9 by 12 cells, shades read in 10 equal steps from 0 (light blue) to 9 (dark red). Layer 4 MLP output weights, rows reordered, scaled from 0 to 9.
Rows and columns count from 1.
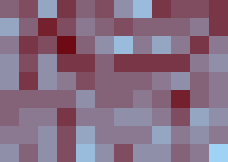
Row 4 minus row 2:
1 1 -5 1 3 0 1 2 2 2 0 -4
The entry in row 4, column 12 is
3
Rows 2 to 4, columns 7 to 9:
6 5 5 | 1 4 2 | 7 7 7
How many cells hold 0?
1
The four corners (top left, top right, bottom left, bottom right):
5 7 3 0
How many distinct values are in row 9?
6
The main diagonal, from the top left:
5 5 6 7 6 5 3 4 3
